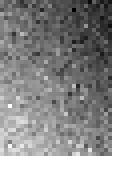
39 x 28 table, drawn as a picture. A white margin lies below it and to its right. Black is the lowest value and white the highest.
Slope: up to the bottom left. Average level on the scale: 50%. Histogram: bell-shaped. Stripes: none. Ninth with the lowest average: top right. Grain: fine. Ninth with the highest average: bottom left. Mirror symmetry: none.
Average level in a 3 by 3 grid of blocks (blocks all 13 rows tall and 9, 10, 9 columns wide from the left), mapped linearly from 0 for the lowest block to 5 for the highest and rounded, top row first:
210
331
543
